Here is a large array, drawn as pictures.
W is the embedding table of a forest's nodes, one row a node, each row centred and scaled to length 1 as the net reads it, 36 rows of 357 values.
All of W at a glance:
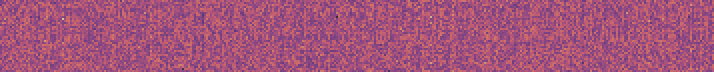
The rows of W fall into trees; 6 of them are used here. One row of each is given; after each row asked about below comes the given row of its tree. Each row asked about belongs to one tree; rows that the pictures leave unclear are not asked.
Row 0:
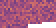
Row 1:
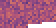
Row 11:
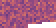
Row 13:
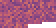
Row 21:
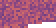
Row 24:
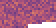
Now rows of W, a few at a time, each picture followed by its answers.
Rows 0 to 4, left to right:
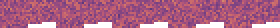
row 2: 24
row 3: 21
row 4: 13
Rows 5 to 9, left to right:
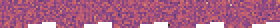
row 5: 13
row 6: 0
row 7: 0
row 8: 11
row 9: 21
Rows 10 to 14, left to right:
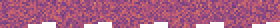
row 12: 1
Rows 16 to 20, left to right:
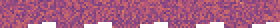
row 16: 13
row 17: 1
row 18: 1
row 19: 1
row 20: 11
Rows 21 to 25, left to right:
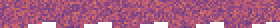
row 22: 24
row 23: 0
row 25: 1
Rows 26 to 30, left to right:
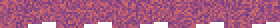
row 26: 24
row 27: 0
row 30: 13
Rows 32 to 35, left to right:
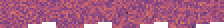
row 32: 1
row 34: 24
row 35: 0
